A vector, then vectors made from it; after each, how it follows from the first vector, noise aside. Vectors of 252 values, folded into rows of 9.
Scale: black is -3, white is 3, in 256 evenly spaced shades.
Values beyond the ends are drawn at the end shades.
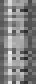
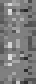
partly zeroed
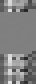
partly zeroed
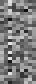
sign-scrambled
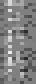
partly zeroed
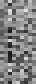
sign-scrambled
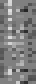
partly zeroed
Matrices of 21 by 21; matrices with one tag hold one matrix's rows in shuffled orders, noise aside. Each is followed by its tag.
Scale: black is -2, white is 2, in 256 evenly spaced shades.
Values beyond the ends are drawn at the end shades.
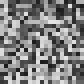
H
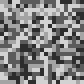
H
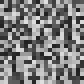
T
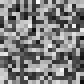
H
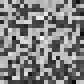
H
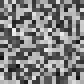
T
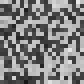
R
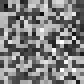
H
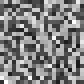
T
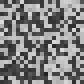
R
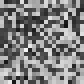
R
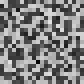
T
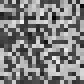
R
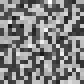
T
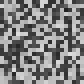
T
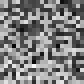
H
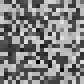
R
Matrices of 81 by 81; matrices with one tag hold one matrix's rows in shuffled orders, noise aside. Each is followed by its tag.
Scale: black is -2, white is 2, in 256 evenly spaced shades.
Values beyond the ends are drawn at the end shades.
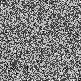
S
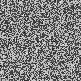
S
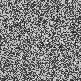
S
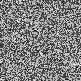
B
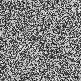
B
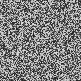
S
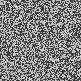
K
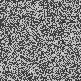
B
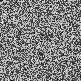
K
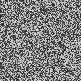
B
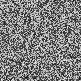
S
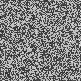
B
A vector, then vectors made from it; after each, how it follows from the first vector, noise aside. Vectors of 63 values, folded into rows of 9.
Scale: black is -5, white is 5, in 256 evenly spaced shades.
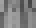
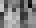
scaled up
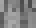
copied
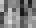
scaled up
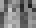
scaled up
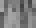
copied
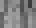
copied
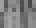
copied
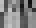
scaled up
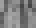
copied
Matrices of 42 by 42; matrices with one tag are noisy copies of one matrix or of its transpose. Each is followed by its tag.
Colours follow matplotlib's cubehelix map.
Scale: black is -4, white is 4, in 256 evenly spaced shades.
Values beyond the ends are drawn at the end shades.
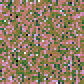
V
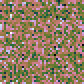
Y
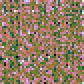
Y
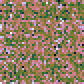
Y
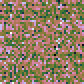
Y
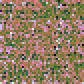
Y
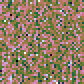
V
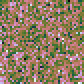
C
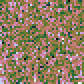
C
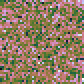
C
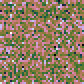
Y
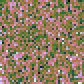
C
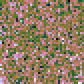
C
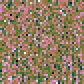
V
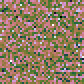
V
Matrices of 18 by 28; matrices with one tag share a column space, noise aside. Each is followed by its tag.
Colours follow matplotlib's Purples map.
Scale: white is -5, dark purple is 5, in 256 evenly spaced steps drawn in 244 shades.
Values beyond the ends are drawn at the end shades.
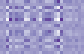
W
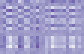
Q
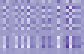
Q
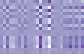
Q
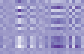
Q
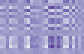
Q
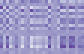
Q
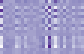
Q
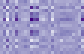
W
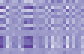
Q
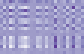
Q
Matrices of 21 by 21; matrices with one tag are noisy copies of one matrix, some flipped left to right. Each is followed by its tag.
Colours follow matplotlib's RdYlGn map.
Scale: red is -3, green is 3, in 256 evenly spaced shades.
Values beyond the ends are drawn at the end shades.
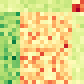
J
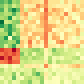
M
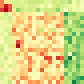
J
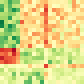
M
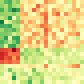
M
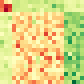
J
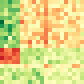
M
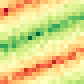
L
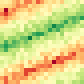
L
